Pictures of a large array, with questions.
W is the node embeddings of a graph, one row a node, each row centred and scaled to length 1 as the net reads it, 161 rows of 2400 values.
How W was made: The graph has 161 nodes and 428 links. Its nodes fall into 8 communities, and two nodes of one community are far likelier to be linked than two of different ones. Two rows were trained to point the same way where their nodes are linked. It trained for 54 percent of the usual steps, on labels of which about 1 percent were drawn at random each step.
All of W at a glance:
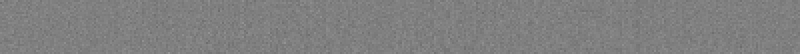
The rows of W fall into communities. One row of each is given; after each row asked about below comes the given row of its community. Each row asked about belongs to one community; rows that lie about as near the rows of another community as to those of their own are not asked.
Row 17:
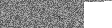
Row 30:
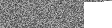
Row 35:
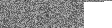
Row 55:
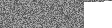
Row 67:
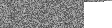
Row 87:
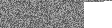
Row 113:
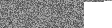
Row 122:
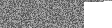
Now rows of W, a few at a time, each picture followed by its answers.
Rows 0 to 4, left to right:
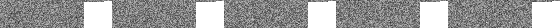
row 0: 67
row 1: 30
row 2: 67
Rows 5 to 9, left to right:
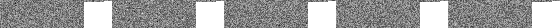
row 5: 55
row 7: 30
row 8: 30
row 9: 30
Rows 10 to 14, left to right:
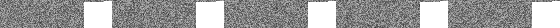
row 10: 87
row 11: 87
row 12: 55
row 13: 67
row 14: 67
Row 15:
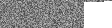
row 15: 122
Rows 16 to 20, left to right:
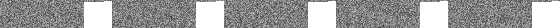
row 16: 87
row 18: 35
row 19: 113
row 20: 122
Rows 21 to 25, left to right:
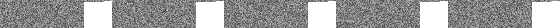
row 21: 55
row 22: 55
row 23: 67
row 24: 122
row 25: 55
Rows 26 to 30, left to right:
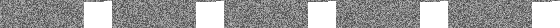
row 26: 113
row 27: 30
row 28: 30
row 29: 67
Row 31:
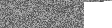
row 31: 113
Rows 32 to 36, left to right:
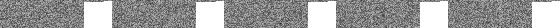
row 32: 35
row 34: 67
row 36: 87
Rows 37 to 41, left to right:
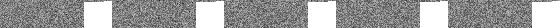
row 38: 87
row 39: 35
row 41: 87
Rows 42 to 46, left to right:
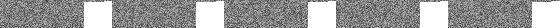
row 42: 122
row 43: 17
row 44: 67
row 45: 30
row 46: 35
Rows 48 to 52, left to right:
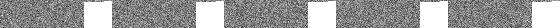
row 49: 55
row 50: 87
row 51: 67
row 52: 17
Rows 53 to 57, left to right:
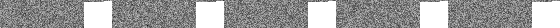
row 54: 17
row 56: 113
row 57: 55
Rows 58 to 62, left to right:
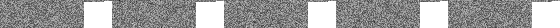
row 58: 67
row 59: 113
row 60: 35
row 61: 30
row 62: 113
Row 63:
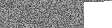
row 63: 30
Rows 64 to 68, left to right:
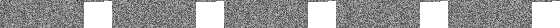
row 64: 30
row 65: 35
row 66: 55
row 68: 30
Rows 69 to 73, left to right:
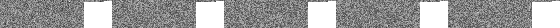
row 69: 113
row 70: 30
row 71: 113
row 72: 35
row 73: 35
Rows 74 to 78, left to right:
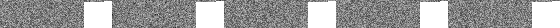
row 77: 55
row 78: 87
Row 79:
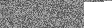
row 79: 113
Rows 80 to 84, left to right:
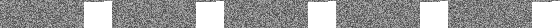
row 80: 35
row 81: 30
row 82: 87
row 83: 30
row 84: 55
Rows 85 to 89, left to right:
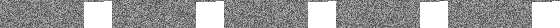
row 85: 87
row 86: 67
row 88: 122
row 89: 30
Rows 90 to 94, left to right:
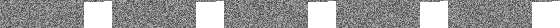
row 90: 67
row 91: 55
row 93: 113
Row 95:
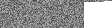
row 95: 55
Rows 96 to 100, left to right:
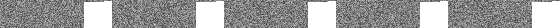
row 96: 30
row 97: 55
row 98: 35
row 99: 67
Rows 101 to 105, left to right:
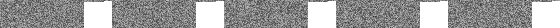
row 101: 55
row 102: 122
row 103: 113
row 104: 122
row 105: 113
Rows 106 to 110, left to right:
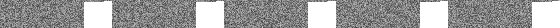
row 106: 17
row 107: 17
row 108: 122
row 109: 30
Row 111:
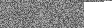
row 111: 67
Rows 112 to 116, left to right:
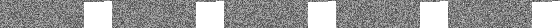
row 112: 67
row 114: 122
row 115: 122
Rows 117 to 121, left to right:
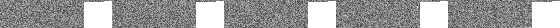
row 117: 55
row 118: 30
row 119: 30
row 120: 35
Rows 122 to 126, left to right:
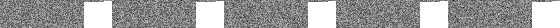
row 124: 30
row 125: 122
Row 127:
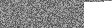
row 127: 17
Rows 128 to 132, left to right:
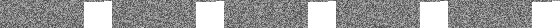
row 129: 122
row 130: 67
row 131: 122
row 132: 113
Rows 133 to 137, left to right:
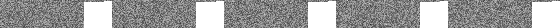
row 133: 67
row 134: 67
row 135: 55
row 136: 122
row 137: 55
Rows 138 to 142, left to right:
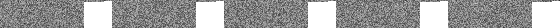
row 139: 67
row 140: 122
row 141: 17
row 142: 55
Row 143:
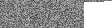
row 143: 30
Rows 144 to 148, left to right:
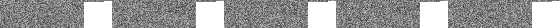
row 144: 35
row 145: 113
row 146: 113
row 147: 113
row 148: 17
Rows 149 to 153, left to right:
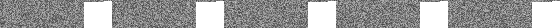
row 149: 122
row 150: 122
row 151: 67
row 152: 35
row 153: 35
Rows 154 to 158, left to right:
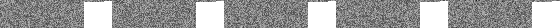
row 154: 87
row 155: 87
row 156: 113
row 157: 87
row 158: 67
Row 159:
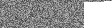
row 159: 17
